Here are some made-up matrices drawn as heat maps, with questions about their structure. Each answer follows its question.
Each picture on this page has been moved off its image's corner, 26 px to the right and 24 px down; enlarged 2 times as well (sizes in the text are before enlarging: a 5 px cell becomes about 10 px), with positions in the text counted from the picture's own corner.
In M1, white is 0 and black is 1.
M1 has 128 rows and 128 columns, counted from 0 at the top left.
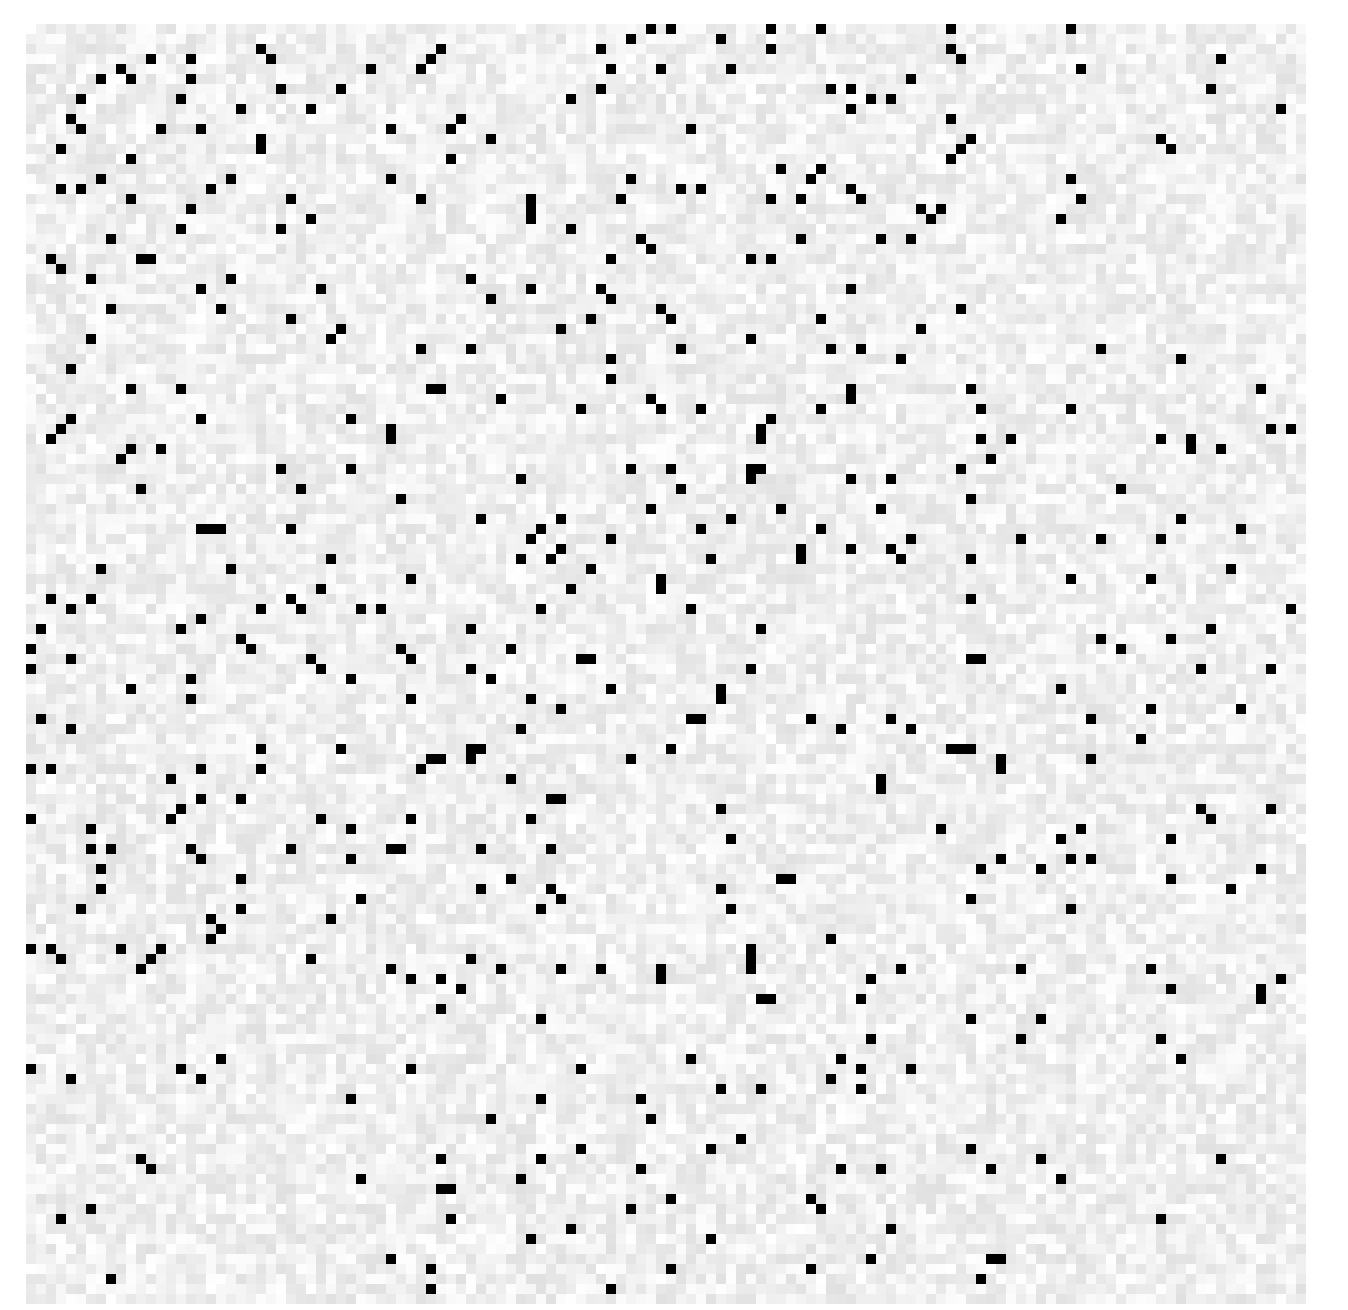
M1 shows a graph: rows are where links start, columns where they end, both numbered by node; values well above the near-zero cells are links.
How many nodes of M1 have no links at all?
6
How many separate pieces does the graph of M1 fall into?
8
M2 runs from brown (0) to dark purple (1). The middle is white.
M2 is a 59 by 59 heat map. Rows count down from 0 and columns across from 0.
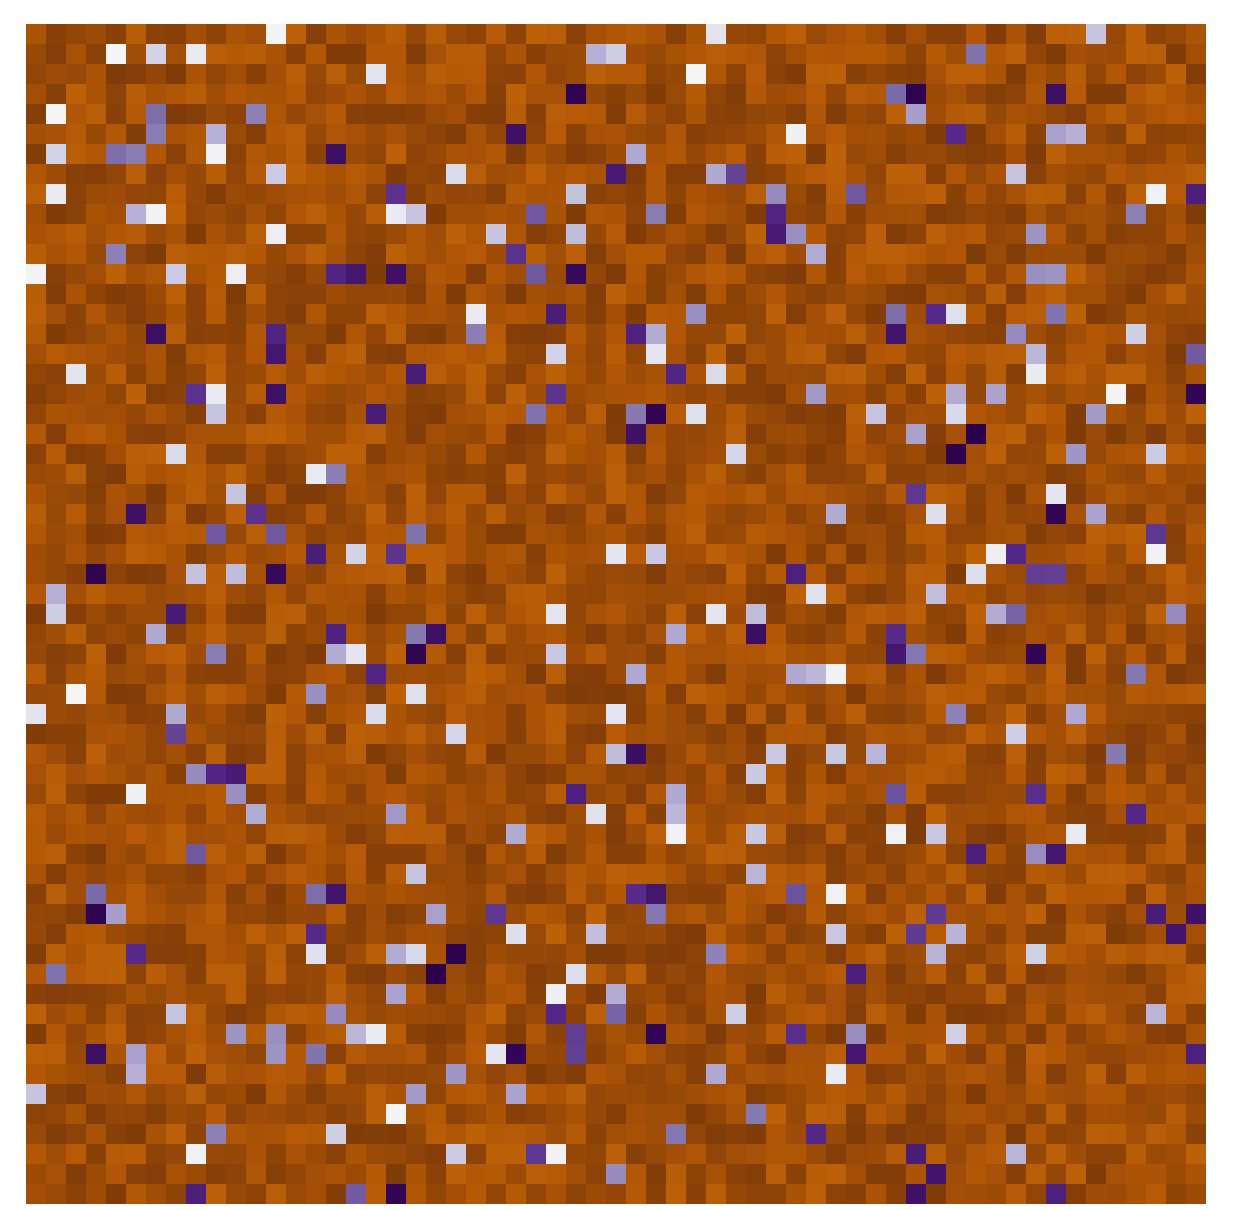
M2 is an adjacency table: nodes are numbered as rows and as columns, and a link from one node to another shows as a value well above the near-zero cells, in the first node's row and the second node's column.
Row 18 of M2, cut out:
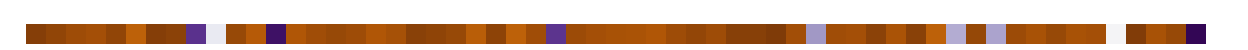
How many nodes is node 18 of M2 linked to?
9
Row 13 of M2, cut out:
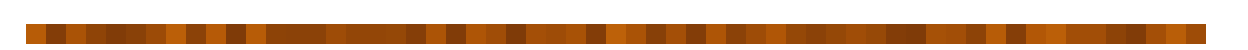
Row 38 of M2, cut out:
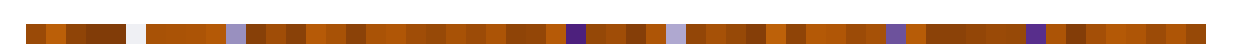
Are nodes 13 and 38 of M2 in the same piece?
no
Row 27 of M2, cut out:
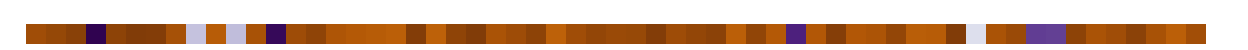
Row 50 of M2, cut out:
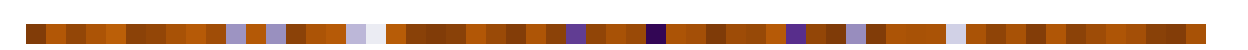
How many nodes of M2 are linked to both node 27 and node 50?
3
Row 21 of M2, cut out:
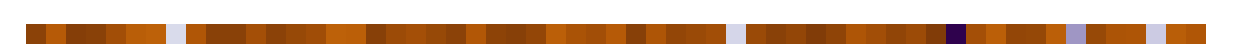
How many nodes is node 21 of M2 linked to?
5
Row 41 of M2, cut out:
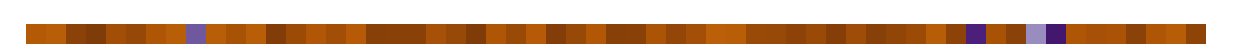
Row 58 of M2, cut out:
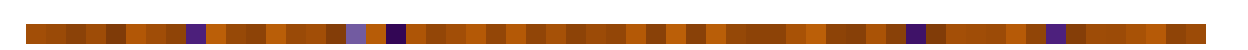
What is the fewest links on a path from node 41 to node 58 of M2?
2
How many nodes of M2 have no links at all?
1
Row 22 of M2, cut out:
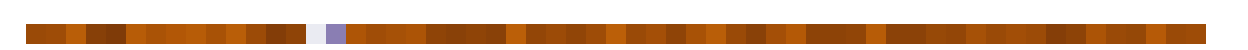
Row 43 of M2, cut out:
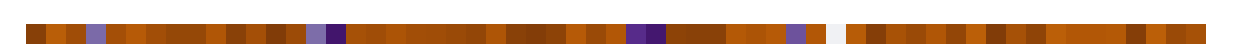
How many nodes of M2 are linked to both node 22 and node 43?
2
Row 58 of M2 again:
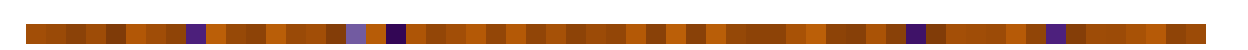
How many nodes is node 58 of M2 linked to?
5
